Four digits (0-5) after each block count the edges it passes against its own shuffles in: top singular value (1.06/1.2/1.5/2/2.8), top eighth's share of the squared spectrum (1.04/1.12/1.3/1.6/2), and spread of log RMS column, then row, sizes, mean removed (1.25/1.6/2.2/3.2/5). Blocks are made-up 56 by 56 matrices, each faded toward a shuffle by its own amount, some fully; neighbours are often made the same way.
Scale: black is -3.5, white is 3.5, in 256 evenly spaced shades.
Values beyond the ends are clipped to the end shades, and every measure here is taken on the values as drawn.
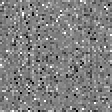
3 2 1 0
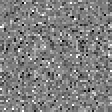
3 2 0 1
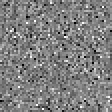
0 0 0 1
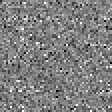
1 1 0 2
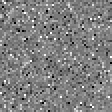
1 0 0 0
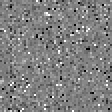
1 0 0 0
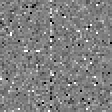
2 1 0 0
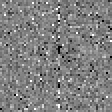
3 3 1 0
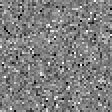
0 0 0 0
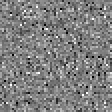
3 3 1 1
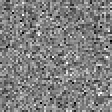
1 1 1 0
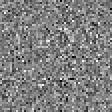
3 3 1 1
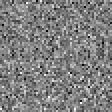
2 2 1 0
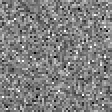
0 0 0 0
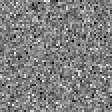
0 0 0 0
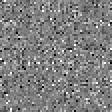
3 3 1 1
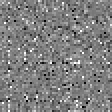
3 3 1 1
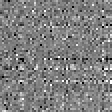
4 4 2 2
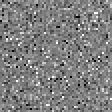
2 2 0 0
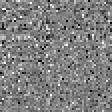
3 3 1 1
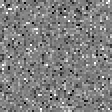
1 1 0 0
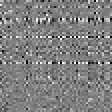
5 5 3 3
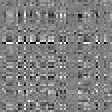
5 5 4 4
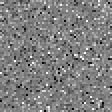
0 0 0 0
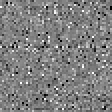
3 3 1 1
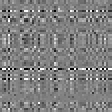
5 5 3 4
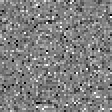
1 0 0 0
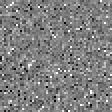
1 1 0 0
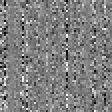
2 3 4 0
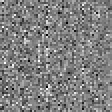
1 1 2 0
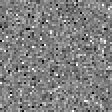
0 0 0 0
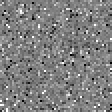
0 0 0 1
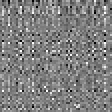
5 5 3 3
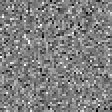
2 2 0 0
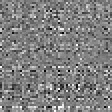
4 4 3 3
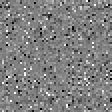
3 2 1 0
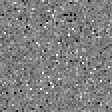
1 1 0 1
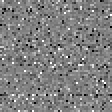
1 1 0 1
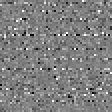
2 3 0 3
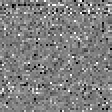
2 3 0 2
